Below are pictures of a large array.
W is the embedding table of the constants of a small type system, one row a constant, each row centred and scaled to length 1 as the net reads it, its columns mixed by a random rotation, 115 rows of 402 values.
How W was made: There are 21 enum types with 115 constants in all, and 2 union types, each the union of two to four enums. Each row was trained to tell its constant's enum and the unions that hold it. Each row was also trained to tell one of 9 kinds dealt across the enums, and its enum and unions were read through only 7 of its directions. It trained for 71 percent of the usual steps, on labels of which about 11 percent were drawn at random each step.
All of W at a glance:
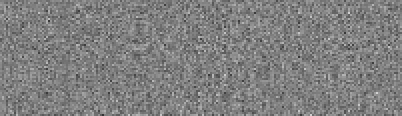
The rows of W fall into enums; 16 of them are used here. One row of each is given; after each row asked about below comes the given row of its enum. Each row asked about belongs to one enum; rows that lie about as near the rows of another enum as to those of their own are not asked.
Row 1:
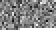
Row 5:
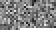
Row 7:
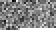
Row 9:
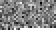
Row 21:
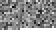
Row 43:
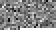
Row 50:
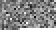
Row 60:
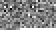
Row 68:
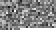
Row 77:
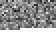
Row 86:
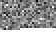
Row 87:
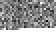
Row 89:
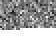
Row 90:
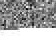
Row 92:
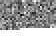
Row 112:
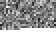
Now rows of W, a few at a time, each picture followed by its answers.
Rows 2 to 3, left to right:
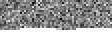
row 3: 89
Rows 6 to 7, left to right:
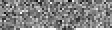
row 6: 86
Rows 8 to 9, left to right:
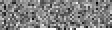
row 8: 7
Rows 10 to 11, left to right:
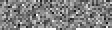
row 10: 77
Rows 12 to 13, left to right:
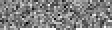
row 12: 9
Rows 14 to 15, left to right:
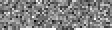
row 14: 21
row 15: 7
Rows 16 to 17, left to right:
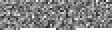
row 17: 21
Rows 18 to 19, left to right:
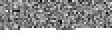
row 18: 77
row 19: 7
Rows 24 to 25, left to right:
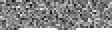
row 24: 50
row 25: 89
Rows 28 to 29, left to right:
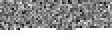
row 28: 9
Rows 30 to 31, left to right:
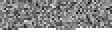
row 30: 90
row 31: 112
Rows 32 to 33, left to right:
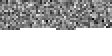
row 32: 77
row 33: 50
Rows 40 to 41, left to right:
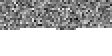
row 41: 90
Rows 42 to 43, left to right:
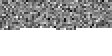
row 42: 86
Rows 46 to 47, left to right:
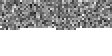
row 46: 50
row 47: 112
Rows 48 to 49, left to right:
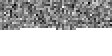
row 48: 21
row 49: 112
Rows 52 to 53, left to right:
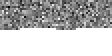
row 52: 92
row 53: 87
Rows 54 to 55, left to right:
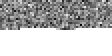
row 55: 90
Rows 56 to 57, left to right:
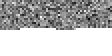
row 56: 5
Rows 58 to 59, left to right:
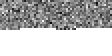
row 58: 77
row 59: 86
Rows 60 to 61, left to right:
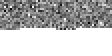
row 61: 5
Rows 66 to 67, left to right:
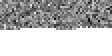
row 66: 9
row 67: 112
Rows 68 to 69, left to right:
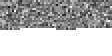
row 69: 77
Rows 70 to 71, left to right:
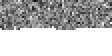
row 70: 9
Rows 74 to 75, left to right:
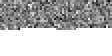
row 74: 9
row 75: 89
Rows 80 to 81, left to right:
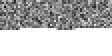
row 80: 7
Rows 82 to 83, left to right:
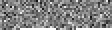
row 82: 86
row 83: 43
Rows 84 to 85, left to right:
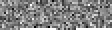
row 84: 89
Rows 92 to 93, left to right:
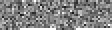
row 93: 92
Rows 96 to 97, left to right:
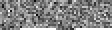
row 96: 5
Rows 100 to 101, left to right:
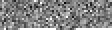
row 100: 87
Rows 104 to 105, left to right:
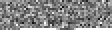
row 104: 5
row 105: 90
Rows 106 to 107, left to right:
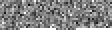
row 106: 92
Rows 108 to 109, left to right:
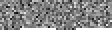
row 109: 7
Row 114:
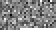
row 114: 21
